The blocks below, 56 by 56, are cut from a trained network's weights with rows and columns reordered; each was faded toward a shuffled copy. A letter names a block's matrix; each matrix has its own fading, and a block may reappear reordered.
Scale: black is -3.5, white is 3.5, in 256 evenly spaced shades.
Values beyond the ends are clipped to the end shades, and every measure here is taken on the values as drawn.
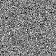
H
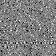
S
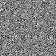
H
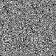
H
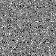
S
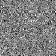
H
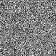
H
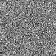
H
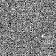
H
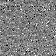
S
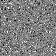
S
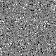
S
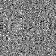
H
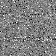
S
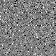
S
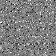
S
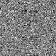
H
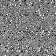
S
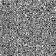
H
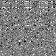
S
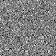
H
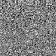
H
